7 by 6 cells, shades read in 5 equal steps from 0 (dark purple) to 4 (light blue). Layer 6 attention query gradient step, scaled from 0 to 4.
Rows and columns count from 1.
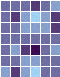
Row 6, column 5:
2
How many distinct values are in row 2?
4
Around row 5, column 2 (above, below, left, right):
2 2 2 1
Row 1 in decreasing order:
3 2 2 2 2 1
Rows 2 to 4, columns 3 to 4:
3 4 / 3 3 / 2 2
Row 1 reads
2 2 2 1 2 3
